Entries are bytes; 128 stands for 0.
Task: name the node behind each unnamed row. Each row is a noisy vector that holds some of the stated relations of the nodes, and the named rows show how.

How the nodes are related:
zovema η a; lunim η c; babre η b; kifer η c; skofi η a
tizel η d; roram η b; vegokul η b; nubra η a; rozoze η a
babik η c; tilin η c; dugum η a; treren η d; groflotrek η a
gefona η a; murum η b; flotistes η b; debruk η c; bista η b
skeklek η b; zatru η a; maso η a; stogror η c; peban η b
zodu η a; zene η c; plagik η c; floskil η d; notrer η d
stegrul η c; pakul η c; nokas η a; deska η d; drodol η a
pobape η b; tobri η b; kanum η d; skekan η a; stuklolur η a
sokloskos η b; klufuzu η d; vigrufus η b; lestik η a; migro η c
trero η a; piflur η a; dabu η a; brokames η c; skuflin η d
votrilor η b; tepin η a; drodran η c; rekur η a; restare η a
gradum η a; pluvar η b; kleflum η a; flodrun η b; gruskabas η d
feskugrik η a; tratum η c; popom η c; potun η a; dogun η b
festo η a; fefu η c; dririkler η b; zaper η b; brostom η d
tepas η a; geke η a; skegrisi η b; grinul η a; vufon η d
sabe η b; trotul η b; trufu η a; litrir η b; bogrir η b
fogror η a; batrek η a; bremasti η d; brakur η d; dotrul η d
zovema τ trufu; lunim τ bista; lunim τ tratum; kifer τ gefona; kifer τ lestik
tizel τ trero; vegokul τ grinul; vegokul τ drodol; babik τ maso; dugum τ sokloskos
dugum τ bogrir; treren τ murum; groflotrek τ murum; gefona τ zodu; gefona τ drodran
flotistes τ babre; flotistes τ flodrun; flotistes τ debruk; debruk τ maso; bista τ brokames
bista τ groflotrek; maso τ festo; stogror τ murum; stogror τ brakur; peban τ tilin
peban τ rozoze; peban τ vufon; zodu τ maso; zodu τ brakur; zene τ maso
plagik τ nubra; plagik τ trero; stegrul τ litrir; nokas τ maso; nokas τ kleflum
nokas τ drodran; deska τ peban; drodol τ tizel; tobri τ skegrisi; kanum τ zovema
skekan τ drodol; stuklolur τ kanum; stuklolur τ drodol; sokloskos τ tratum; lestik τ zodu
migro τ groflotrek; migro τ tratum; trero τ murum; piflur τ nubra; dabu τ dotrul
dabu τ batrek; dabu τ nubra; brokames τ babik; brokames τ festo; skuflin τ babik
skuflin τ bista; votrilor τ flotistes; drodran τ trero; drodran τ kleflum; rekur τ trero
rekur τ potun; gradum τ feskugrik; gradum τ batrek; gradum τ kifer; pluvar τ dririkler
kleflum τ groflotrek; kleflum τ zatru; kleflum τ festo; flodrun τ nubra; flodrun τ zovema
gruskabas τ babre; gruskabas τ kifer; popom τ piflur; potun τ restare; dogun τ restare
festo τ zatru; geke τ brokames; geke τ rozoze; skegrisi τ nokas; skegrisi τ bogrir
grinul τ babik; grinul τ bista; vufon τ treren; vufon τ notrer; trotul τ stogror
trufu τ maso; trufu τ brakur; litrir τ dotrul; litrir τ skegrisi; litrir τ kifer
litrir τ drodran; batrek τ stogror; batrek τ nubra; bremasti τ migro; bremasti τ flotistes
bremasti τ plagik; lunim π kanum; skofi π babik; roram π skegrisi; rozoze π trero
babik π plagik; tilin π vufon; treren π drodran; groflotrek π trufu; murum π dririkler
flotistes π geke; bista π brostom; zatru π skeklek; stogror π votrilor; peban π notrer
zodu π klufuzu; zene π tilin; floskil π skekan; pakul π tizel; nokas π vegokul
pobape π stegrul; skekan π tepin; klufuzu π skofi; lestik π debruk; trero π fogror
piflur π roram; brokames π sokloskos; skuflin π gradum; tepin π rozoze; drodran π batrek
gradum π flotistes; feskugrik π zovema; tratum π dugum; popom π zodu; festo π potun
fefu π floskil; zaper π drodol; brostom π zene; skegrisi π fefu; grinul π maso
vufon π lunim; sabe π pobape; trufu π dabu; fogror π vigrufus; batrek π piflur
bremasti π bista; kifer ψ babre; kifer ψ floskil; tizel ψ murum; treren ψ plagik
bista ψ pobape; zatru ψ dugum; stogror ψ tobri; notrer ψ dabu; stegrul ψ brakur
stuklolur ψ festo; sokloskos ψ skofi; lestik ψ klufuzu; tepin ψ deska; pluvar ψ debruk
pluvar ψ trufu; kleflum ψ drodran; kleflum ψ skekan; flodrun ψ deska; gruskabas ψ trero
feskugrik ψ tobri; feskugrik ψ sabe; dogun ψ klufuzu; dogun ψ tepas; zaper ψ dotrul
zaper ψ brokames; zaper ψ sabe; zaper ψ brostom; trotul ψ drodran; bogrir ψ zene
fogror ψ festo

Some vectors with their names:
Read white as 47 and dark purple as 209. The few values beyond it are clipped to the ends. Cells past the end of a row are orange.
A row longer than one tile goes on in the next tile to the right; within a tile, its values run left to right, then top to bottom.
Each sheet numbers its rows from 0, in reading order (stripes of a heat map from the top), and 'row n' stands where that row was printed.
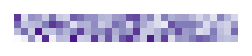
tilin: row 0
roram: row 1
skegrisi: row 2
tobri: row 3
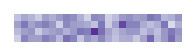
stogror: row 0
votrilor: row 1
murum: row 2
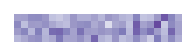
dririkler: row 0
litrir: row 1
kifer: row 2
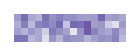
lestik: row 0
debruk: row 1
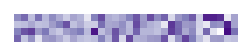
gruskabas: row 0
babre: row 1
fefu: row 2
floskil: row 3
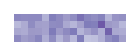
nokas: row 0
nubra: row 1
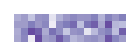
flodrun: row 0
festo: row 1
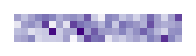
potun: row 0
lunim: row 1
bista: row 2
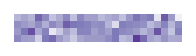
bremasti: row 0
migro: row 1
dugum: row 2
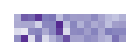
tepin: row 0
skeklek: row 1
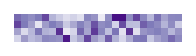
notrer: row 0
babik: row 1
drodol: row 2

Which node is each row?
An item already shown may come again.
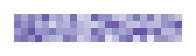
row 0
pluvar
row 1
peban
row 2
gruskabas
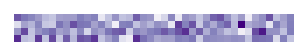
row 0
roram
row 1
bogrir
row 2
sokloskos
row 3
dabu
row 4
flotistes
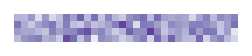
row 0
zaper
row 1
gruskabas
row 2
kanum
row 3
plagik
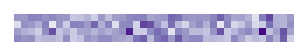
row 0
rekur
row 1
brokames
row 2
stuklolur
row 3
rekur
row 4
babre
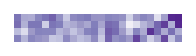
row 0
geke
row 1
zatru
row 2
skofi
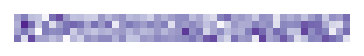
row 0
stegrul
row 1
brokames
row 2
brokames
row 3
trotul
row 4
flodrun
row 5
zene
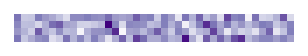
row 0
peban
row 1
rozoze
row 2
dugum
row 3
piflur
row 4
drodran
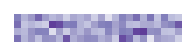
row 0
treren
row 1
zaper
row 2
gruskabas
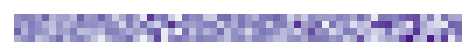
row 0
tizel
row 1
tepas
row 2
deska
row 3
kleflum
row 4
geke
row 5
skuflin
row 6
feskugrik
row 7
skegrisi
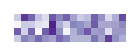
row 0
trero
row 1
bista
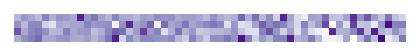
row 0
vegokul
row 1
brakur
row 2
skuflin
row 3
dotrul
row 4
batrek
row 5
dogun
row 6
vufon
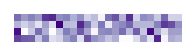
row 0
skekan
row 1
stegrul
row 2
tilin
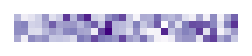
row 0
sabe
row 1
fogror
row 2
dogun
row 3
popom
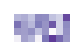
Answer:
brostom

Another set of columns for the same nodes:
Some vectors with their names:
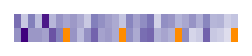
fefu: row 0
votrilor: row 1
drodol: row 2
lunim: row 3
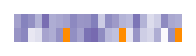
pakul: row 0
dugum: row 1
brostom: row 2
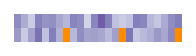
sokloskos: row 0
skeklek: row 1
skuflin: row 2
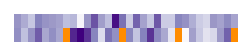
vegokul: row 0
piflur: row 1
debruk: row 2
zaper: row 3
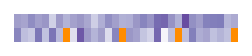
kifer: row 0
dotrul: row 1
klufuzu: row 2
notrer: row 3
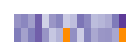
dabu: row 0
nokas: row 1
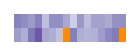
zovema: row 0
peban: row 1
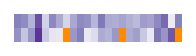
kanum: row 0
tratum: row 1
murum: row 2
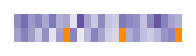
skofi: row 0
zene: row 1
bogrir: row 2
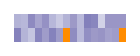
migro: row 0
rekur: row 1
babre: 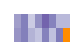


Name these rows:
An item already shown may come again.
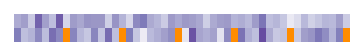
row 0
flodrun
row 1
kifer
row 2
popom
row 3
dotrul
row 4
plagik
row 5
tobri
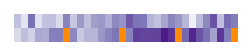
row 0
stogror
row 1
peban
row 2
skekan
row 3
skegrisi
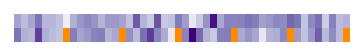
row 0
plagik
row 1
deska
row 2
debruk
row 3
roram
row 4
zatru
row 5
tizel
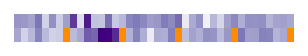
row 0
vufon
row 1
trero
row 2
zatru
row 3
brokames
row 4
deska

